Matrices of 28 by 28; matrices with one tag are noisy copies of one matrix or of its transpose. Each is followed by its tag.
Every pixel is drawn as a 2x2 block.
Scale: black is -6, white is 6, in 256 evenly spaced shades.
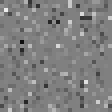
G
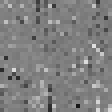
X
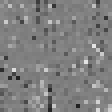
X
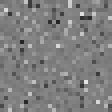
G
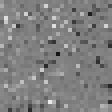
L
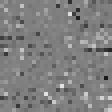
X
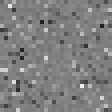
G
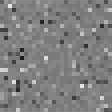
G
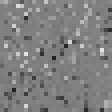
L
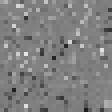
L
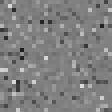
G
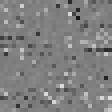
X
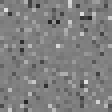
G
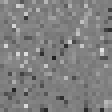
L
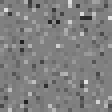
G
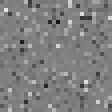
G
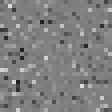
G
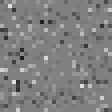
G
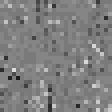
X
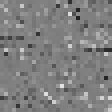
X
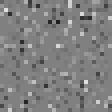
G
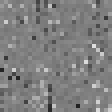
X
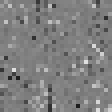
X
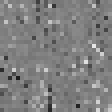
X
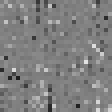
X
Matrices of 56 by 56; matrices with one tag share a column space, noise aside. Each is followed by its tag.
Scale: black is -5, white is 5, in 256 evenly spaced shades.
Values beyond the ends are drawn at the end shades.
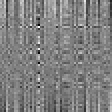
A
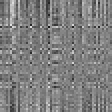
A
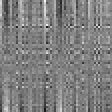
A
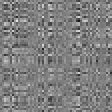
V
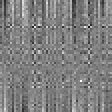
A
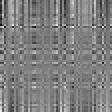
A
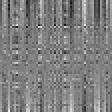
A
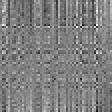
A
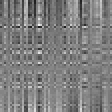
A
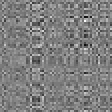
V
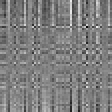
A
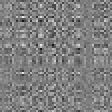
V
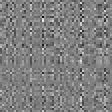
V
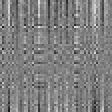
A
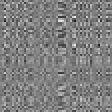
V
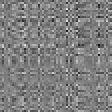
V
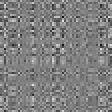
V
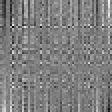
A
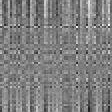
A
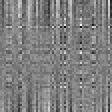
A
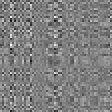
V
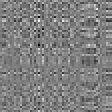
V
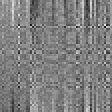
A
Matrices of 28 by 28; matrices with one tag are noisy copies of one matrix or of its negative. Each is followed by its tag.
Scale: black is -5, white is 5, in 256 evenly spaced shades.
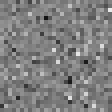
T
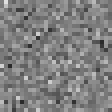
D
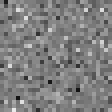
D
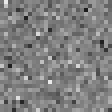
D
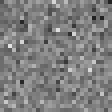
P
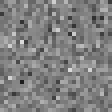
P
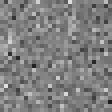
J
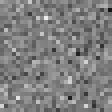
T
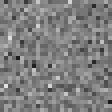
J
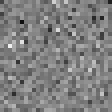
P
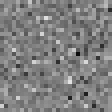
T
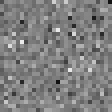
P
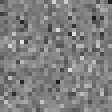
P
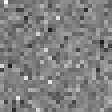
D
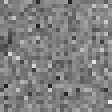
J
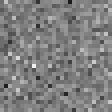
J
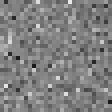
J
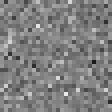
J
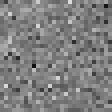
J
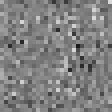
P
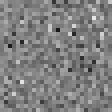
P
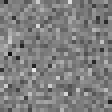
J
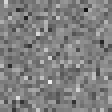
D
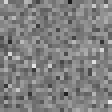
J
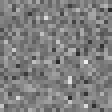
T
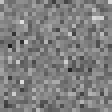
P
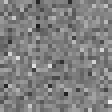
J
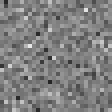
D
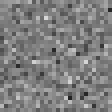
T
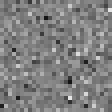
T
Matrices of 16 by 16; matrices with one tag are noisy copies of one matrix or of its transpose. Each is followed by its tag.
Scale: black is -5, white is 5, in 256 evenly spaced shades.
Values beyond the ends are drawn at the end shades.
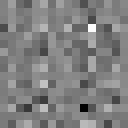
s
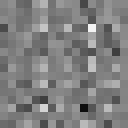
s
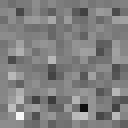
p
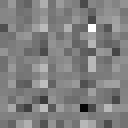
s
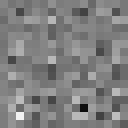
p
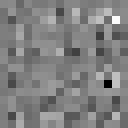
p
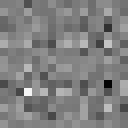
s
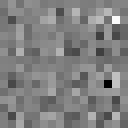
p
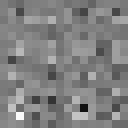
p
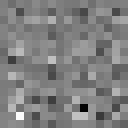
p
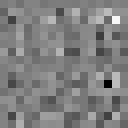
p
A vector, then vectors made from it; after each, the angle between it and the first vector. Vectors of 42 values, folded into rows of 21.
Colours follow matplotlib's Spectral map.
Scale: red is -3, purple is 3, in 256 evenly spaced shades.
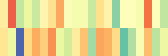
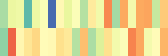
orthogonal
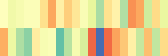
orthogonal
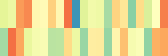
partly opposed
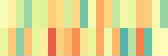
partly aligned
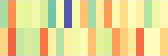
orthogonal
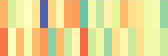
orthogonal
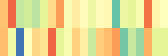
nearly parallel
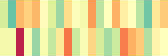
nearly opposite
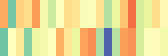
partly opposed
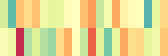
nearly opposite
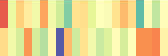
orthogonal
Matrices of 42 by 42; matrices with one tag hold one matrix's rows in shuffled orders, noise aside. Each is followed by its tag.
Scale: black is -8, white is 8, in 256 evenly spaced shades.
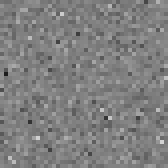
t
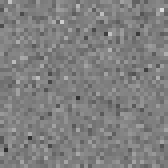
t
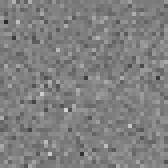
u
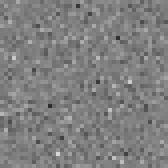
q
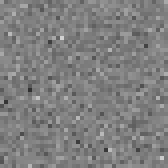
t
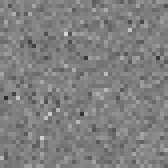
u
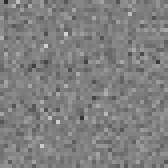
u
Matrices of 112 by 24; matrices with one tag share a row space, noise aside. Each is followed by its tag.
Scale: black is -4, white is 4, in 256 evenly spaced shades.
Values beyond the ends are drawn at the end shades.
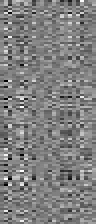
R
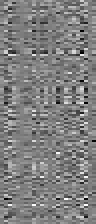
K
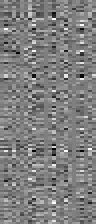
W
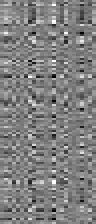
W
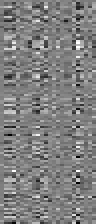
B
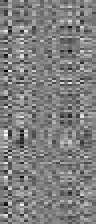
R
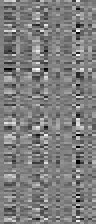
B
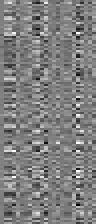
B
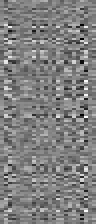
K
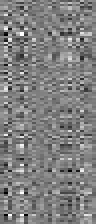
R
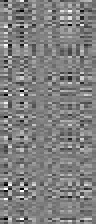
R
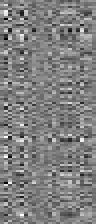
R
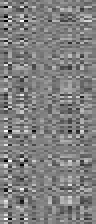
R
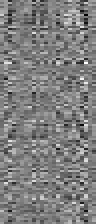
K
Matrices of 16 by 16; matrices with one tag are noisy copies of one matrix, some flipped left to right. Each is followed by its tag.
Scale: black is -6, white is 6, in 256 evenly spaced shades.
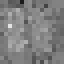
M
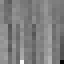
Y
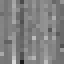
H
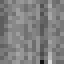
H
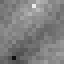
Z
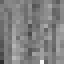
Y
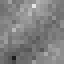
Z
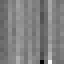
H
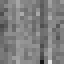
H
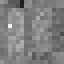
M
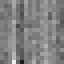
H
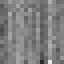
H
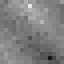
Z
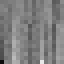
Y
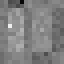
M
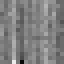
H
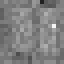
M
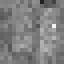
M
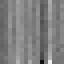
H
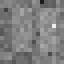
M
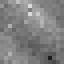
Z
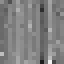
H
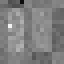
M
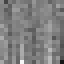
Y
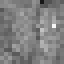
M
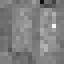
M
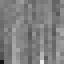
Y
